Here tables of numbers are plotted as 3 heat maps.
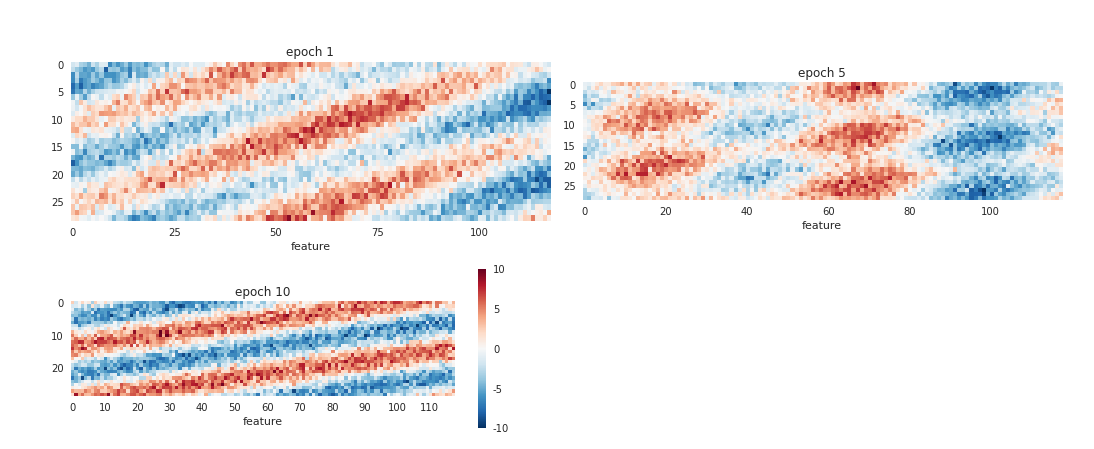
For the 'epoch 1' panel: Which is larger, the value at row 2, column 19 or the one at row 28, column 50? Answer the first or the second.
the second
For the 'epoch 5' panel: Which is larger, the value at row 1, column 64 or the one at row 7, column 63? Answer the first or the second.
the first
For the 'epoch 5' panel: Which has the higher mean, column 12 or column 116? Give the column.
12
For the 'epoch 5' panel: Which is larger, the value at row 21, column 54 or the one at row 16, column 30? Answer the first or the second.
the second
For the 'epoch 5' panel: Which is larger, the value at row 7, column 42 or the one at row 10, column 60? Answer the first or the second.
the second
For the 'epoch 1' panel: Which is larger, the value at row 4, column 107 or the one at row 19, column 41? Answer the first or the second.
the second
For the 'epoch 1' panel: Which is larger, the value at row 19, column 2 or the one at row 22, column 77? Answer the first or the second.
the second
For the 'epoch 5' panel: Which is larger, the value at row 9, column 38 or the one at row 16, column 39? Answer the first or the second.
the second
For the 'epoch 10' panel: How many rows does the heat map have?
29
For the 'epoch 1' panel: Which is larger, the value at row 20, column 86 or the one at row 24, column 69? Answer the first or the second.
the second
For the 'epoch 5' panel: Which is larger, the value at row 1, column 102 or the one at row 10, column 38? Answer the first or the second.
the second
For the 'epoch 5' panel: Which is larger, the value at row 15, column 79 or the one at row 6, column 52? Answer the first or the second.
the first
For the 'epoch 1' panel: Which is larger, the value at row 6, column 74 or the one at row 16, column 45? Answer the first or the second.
the second
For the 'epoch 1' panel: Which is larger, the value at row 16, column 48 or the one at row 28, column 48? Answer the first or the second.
the second
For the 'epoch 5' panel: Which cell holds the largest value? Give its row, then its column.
1, 67
